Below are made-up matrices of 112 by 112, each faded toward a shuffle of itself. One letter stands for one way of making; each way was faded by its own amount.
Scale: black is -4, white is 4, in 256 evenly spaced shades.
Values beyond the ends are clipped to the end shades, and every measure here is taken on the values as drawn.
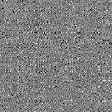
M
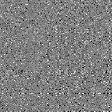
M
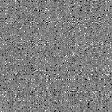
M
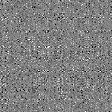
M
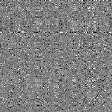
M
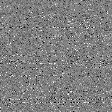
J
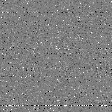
J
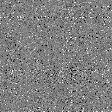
J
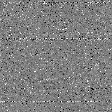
J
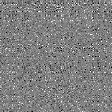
M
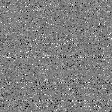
J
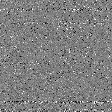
J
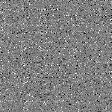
J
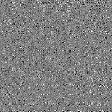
M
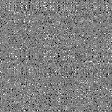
M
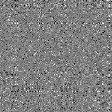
M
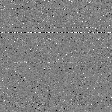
J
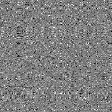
M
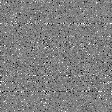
J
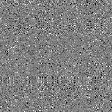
M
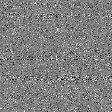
J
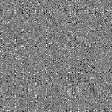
M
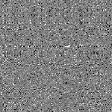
M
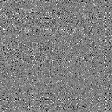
M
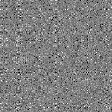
M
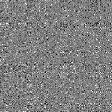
M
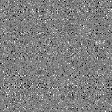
M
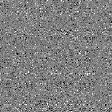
M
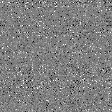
J
